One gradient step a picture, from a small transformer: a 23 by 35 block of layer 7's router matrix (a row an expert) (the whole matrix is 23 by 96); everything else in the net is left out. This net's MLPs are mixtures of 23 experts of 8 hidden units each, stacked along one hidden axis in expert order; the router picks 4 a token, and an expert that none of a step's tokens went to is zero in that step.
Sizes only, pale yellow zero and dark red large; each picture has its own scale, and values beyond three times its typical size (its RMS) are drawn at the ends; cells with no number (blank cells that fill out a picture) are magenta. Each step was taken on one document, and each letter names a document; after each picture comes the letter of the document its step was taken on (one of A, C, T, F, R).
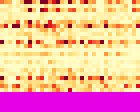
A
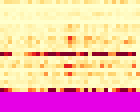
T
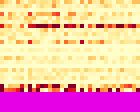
A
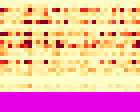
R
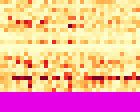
A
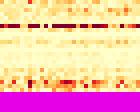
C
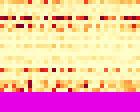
A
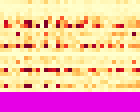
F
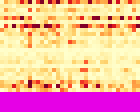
A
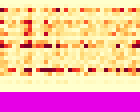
R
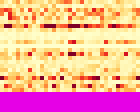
C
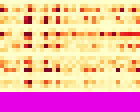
R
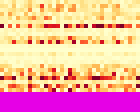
C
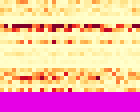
C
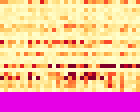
T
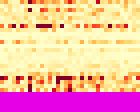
C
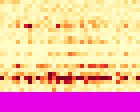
T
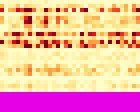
R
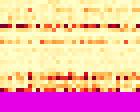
C
